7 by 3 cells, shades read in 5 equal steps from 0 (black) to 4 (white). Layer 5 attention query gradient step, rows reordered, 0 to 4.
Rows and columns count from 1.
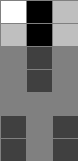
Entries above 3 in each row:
1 0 0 0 0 0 0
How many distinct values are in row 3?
2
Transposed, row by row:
4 3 2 2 2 1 1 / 0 0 1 1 2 2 2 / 3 3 2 2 2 1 1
